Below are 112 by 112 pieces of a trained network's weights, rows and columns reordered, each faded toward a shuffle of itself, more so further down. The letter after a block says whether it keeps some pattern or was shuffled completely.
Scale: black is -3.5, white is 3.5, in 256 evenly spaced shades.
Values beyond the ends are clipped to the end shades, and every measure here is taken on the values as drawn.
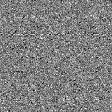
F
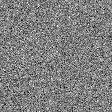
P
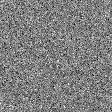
P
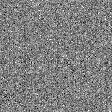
F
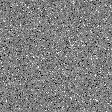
P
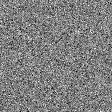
P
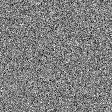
P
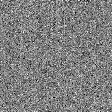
F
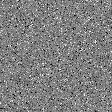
P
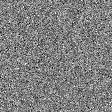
P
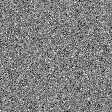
P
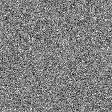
F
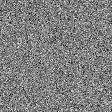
P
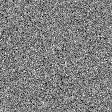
P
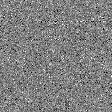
F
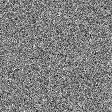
P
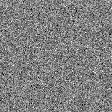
F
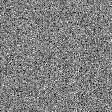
F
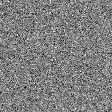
F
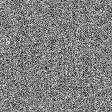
F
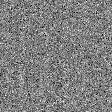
F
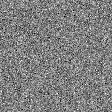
F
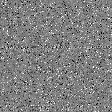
F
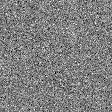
F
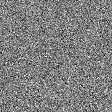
F
